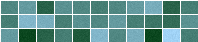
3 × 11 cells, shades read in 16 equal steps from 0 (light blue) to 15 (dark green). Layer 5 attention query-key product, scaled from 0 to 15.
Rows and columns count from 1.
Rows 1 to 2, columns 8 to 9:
6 4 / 9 10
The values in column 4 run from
7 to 9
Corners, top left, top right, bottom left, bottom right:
8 9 6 9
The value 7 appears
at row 1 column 4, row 2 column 5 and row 2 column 11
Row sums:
89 83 94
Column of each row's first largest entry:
3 10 2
